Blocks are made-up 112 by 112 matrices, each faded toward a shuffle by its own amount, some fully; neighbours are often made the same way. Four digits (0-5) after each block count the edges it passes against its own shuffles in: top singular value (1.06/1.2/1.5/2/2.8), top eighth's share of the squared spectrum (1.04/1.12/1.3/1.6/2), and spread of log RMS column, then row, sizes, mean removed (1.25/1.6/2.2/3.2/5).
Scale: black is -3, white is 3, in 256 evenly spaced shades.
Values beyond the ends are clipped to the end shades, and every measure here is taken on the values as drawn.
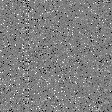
3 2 1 0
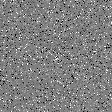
0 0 0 0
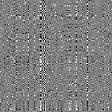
5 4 3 3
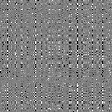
5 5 4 3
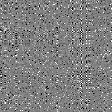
5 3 3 2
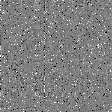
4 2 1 0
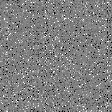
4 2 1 1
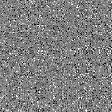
4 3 2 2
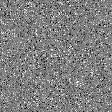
3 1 1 0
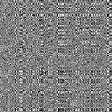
5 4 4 4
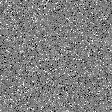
0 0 0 0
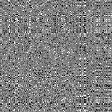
5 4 3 3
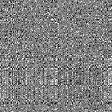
5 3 3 2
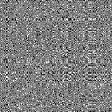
5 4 3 3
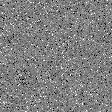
0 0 0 0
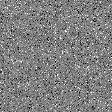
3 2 1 0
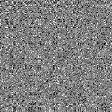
4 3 2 2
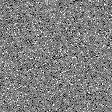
1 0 0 0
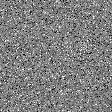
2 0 0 0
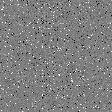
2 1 0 0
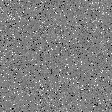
0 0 0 0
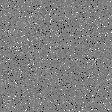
2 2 1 1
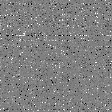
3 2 2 2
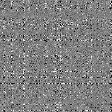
2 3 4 4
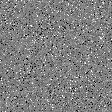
0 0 0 0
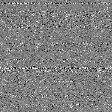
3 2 0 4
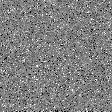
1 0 0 1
